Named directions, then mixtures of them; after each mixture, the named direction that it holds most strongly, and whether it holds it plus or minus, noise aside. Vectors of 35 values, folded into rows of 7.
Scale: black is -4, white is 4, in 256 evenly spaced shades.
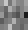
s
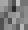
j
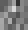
j, minus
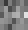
s, minus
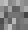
s, plus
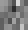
j, plus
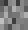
j, minus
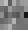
s, plus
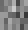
j, minus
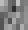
j, plus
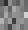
s, minus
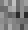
s, plus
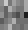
s, plus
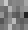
s, plus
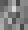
j, minus
